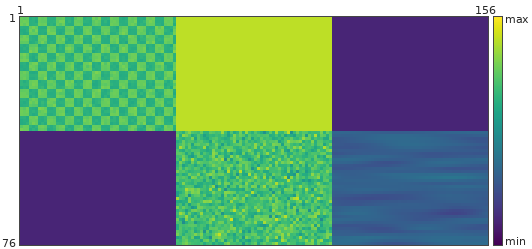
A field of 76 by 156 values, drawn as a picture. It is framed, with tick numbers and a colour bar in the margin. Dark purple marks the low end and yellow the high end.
The table splits into 2 rows of 3 panels. Panel 1,1: high, checkered. Panel 1,2: very high, flat. Panel 1,3: very low, flat. Panel 2,1: very low, flat. Panel 2,2: high, fine-grained. Panel 2,3: low, streaked across, faint in contrast.
